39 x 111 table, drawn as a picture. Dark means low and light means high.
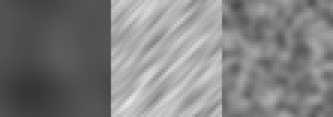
It is made of 1 by 3 panels. Panel 1,1: low, smooth, faint in contrast. Panel 1,2: high, slanting up to the right. Panel 1,3: middling, blotchy.
